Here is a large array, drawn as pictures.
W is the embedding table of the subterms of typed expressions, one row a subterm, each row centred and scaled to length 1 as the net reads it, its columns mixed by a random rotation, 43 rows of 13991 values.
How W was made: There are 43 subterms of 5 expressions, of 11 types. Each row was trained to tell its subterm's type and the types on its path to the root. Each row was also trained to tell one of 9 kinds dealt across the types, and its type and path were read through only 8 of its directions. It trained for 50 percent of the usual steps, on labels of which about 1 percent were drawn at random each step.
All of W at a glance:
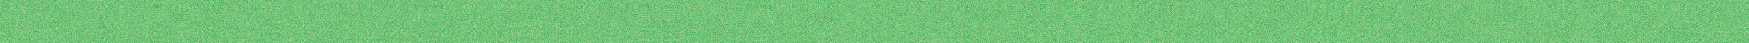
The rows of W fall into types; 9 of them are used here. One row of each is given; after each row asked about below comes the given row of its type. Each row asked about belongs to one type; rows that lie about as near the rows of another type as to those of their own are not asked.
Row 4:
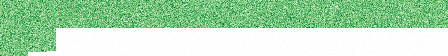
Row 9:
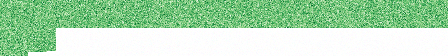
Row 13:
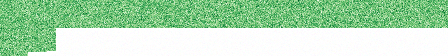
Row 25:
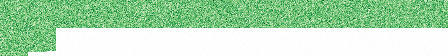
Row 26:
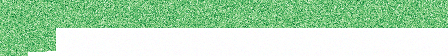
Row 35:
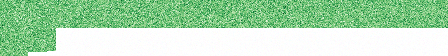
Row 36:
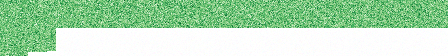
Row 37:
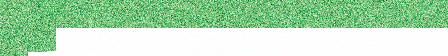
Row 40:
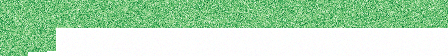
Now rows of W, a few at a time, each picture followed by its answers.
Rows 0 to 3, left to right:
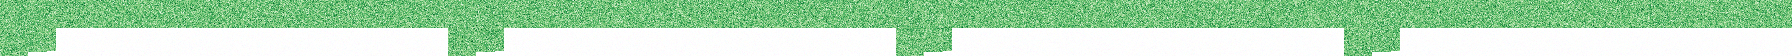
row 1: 37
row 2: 13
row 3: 9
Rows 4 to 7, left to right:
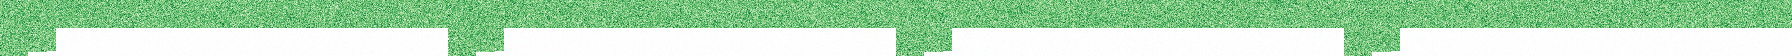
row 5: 36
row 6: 36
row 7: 36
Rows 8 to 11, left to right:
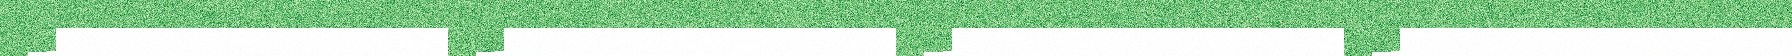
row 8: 4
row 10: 36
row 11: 9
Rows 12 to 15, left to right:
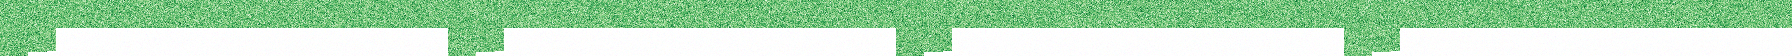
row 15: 13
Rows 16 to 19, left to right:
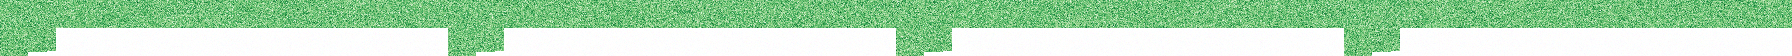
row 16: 9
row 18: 40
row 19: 35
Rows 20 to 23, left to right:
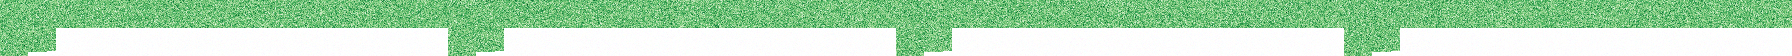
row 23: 26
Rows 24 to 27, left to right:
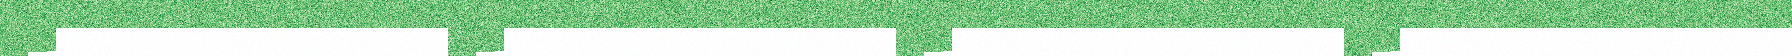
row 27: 37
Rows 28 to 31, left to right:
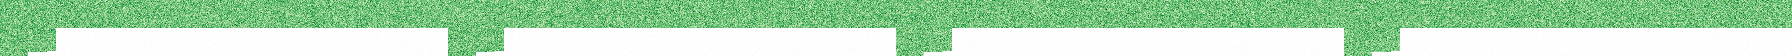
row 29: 40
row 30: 4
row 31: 4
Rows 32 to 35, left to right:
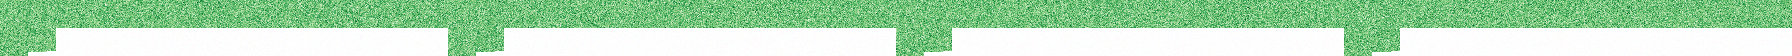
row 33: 26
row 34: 26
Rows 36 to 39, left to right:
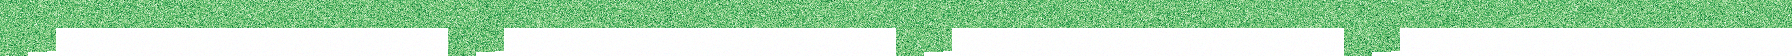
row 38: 25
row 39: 9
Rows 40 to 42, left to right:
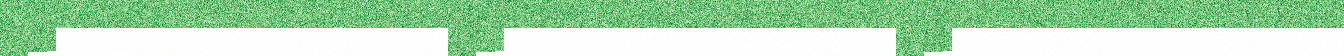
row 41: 4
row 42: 26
